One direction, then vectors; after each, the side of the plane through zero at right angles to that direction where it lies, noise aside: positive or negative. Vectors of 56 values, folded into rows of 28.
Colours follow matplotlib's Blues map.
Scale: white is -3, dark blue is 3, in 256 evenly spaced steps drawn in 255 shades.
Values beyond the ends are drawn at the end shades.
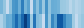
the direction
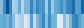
negative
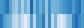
negative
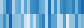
negative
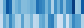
negative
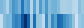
positive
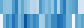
positive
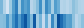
positive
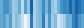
negative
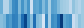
positive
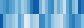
negative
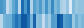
positive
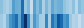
positive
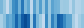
positive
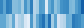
negative
